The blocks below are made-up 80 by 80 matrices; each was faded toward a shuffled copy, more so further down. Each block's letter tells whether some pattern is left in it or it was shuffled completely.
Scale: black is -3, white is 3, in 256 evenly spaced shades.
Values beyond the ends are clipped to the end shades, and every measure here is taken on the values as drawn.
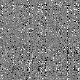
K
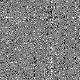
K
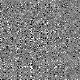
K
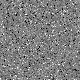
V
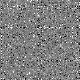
K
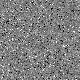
V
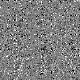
K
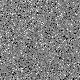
V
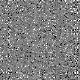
K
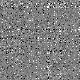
K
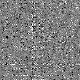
K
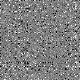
K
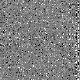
K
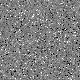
V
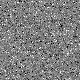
V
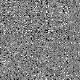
K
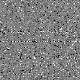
K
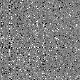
K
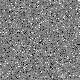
V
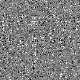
K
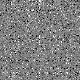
K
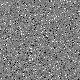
V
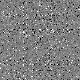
K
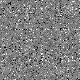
K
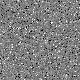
V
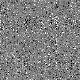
K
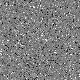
V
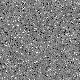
V
